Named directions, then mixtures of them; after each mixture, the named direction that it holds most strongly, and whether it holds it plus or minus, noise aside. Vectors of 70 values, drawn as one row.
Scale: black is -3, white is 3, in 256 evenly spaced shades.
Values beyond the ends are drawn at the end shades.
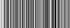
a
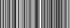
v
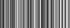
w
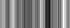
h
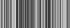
v, minus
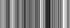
h, plus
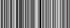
v, minus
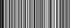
a, minus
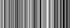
w, minus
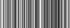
v, plus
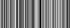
v, minus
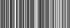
v, minus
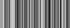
w, minus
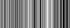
w, minus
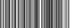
v, plus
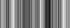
h, plus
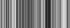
h, plus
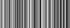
w, minus
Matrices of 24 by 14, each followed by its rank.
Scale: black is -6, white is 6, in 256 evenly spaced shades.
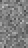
full rank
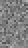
full rank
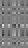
one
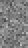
full rank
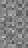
three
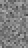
full rank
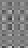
one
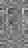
three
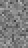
full rank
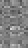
three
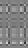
one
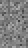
full rank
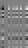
one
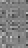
three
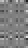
one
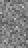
full rank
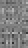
three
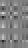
one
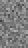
full rank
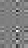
one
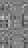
three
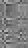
three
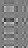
one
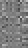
three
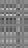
one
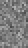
full rank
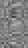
three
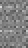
three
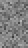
full rank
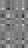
one
